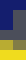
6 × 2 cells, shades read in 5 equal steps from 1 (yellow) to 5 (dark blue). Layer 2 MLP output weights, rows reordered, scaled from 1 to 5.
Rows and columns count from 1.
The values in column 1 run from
1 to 5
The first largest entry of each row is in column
1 1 1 1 2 1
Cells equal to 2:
1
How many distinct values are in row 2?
2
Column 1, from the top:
5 5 5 4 2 1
